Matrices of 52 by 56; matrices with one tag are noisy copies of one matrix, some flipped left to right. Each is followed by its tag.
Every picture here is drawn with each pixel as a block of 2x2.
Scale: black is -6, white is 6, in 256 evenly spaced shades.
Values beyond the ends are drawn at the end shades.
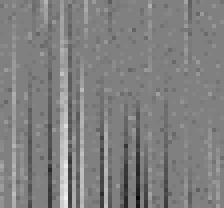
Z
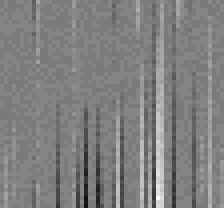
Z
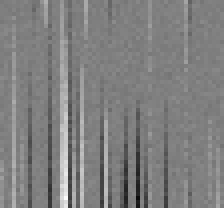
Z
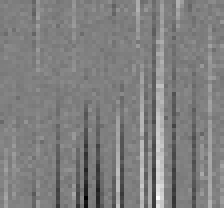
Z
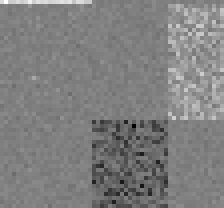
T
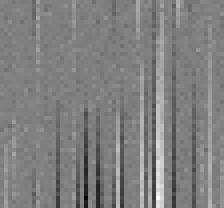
Z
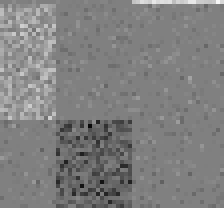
T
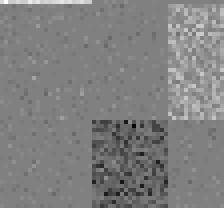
T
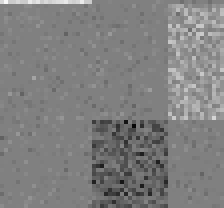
T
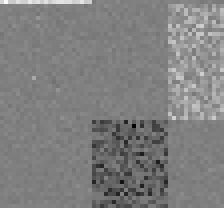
T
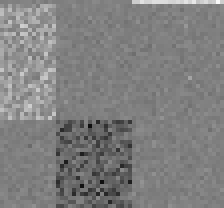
T
